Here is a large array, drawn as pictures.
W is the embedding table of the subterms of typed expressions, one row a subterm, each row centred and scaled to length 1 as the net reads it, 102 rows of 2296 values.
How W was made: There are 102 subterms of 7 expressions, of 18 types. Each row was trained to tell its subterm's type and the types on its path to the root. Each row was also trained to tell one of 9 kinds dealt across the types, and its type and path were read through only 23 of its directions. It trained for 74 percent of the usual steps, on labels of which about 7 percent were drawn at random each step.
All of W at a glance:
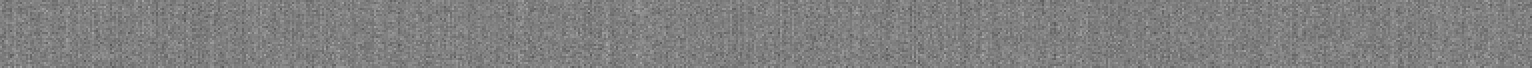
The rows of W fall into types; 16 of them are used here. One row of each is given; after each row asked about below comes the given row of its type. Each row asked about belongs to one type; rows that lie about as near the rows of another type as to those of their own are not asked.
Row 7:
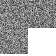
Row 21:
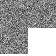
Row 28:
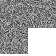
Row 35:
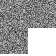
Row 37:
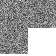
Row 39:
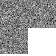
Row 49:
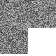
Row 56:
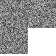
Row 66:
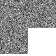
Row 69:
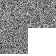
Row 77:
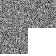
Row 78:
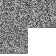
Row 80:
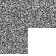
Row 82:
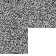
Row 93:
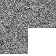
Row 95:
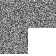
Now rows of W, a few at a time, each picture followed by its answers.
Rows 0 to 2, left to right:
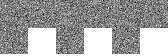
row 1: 7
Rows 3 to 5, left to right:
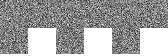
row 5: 69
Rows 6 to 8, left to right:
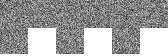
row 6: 39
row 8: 93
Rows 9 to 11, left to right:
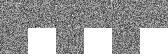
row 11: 82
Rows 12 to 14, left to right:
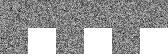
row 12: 78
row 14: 66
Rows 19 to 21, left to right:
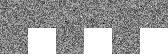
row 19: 35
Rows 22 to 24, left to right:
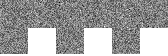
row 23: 35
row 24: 56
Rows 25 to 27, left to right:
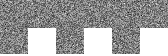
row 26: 80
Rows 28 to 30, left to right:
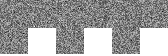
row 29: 93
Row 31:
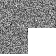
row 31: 49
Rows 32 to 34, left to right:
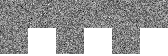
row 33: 82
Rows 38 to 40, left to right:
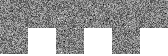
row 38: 7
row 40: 35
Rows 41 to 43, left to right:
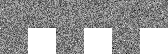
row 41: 78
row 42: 78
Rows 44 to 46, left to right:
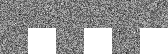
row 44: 21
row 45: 49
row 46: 66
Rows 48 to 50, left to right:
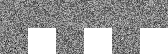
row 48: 21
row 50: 7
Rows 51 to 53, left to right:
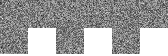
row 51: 49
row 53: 21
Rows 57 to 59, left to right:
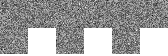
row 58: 56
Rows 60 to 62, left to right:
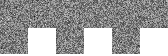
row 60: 49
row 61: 66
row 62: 78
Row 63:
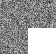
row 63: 93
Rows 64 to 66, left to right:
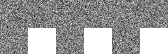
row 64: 37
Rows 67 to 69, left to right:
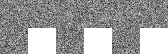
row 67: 69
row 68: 78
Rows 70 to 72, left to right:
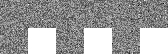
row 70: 28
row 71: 66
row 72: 37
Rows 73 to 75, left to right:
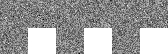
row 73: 21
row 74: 35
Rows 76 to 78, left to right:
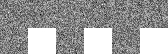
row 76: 49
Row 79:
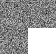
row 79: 28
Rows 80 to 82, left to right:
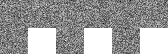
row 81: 7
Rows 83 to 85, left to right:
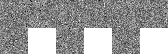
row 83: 82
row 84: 37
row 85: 35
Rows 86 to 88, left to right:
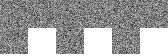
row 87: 82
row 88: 82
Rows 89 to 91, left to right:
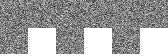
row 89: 21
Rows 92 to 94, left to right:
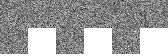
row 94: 39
